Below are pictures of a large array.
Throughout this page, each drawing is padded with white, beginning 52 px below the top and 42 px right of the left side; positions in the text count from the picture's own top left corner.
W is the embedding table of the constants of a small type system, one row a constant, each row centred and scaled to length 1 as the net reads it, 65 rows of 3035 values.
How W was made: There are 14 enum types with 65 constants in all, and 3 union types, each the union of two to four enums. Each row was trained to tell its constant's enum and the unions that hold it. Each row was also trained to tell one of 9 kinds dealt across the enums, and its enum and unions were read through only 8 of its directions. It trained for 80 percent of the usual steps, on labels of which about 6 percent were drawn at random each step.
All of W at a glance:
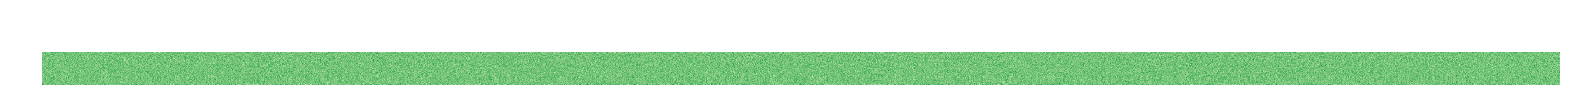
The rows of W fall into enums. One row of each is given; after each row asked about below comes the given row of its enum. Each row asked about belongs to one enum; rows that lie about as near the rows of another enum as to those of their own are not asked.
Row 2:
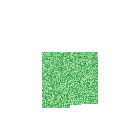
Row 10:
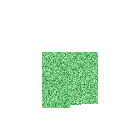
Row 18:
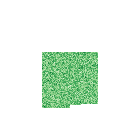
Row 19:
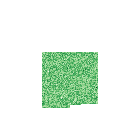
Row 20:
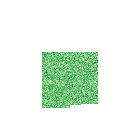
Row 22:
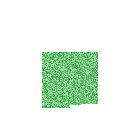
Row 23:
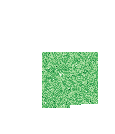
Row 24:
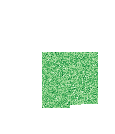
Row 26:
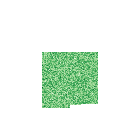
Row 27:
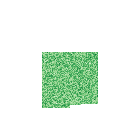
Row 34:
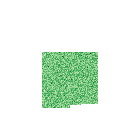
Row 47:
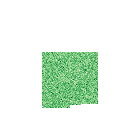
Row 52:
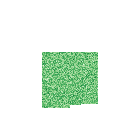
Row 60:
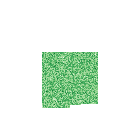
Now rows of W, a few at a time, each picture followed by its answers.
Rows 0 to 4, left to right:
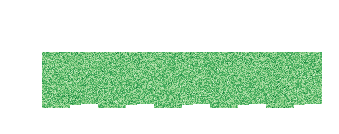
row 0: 52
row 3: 52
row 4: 22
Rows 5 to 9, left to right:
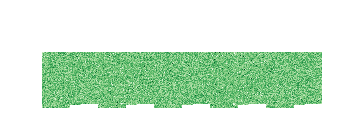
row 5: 60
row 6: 2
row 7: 18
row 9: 22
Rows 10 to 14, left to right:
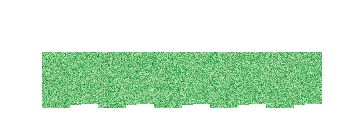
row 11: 27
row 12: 10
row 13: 23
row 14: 27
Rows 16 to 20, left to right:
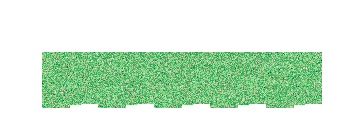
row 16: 34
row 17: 26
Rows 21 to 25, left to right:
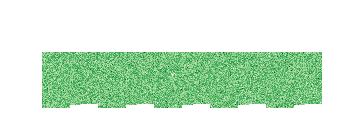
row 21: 22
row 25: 24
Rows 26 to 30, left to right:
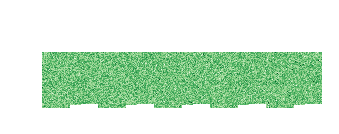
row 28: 23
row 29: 60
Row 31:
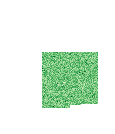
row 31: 19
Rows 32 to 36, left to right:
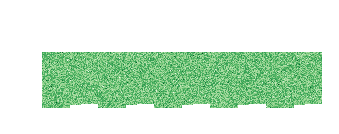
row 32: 20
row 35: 22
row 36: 27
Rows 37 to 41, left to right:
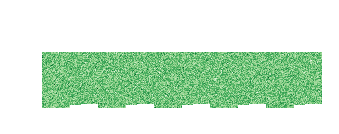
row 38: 23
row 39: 34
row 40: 52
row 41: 20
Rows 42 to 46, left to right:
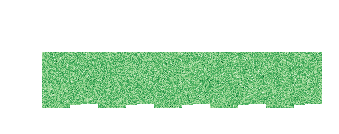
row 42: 18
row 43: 23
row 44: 23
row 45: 60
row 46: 19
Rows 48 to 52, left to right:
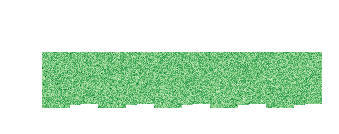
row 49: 18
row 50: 22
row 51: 19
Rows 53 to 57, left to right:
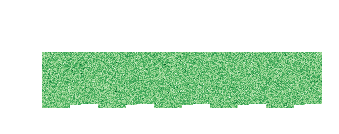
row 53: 19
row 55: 52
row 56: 52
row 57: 60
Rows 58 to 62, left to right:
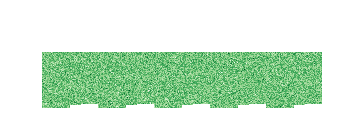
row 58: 19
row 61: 34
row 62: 27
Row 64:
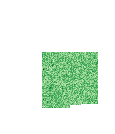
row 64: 20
